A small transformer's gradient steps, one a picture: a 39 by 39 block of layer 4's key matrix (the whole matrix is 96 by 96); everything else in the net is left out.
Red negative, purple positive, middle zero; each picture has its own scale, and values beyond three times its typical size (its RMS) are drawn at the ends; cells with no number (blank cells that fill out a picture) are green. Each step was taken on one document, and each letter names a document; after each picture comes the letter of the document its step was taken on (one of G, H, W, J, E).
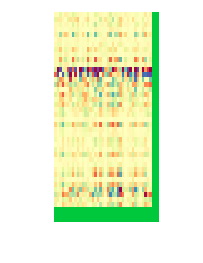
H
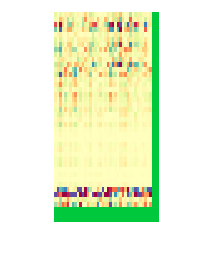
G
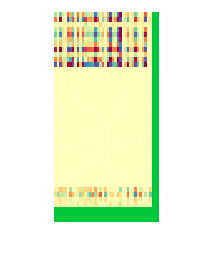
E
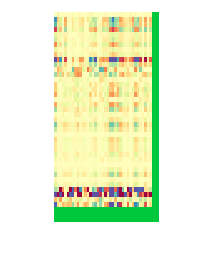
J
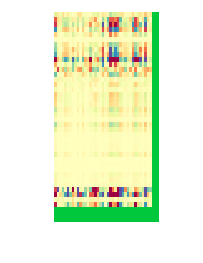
J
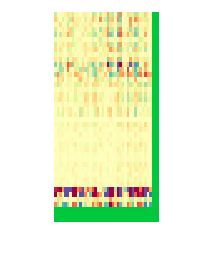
G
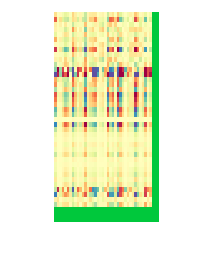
J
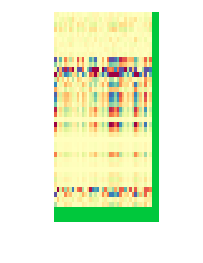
J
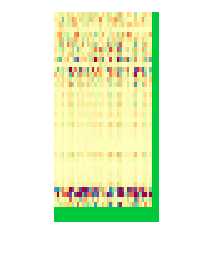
H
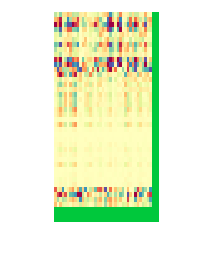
G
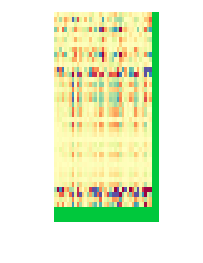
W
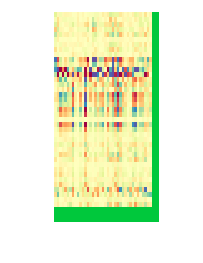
J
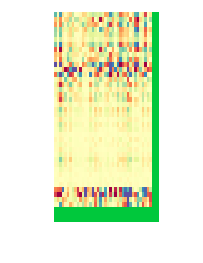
G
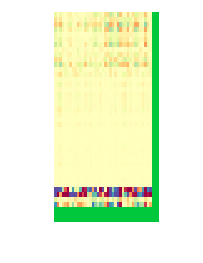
G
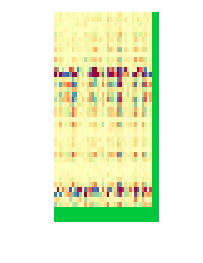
H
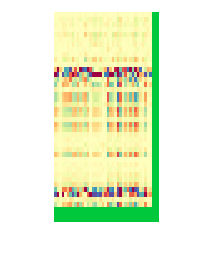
H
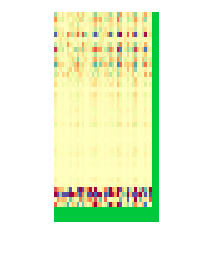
E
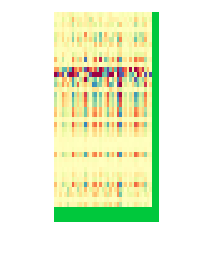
H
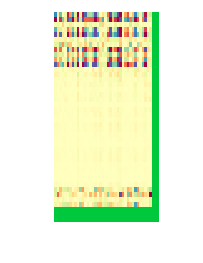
E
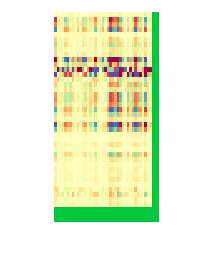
J
